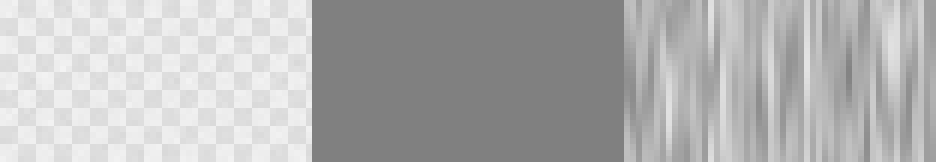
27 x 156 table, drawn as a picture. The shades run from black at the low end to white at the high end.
It is made of 1 by 3 panels. Panel 1,1: very high, checkered, faint in contrast. Panel 1,2: middling, flat. Panel 1,3: high, streaked downward.
